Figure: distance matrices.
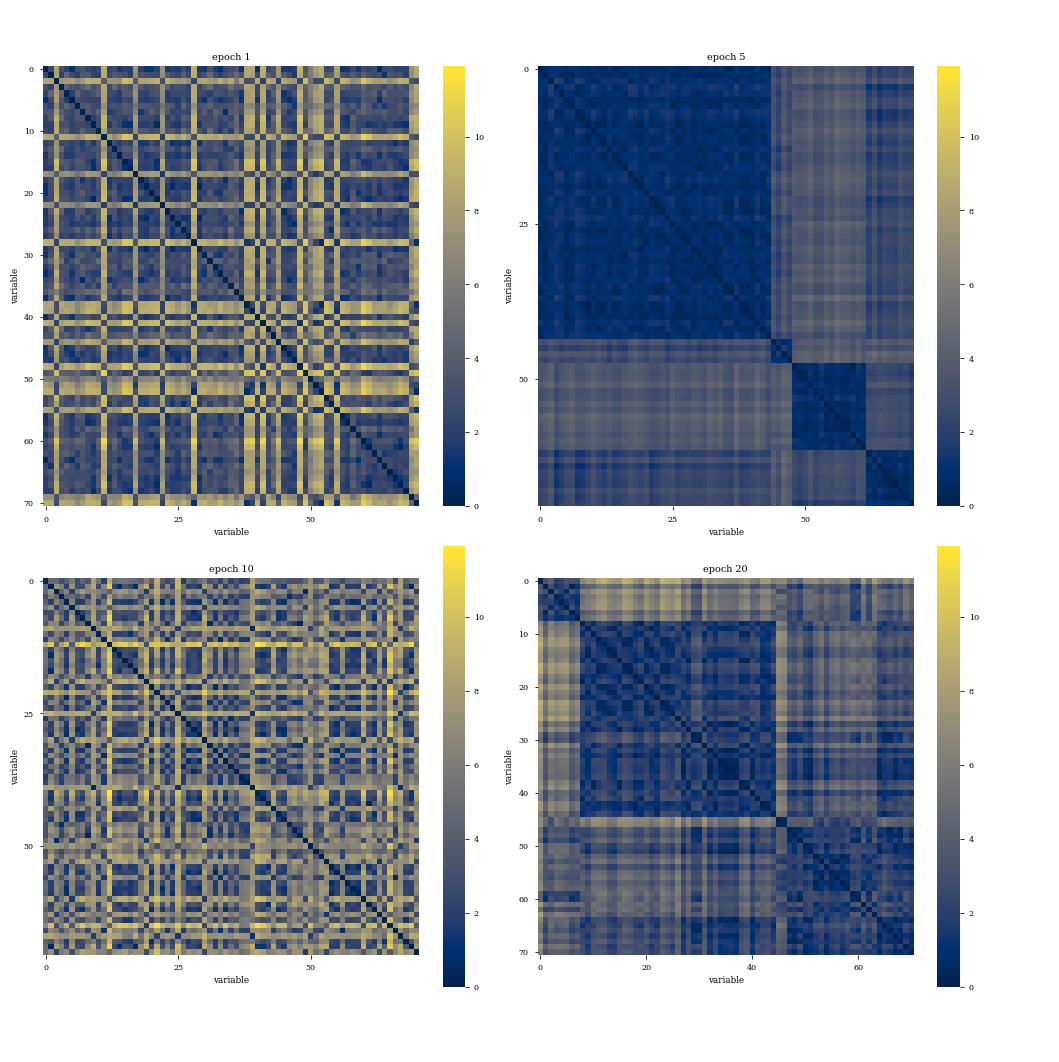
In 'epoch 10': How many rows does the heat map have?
71
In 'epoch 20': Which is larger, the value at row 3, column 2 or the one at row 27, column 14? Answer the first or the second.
the first
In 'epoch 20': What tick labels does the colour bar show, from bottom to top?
0, 2, 4, 6, 8, 10
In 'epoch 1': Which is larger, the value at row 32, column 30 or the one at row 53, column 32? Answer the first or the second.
the second
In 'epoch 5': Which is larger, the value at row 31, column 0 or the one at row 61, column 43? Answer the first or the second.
the second
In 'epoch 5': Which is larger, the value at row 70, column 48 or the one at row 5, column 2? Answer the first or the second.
the first
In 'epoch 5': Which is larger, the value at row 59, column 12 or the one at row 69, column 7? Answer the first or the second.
the first
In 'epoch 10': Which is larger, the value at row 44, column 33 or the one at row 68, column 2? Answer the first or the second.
the second
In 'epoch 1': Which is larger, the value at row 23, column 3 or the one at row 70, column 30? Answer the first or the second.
the second
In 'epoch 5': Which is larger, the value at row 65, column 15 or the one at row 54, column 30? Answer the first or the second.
the second
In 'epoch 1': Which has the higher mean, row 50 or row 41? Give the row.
41
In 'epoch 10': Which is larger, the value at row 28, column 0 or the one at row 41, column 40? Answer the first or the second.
the first
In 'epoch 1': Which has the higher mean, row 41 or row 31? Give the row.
41
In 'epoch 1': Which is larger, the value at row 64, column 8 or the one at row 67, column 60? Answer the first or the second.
the first
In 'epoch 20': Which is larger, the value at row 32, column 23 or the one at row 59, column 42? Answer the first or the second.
the second
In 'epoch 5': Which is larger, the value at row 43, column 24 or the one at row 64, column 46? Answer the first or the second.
the second
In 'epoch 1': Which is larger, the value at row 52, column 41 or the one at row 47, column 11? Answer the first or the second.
the second
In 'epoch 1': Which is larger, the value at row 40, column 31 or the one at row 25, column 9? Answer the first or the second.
the first
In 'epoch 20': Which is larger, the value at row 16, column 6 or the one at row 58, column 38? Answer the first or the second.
the first
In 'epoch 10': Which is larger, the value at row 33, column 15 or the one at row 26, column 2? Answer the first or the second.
the first
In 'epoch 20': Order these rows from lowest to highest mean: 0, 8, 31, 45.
8, 31, 45, 0
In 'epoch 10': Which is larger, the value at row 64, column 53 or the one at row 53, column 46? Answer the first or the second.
the first
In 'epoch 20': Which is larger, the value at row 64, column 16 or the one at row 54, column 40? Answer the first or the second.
the first
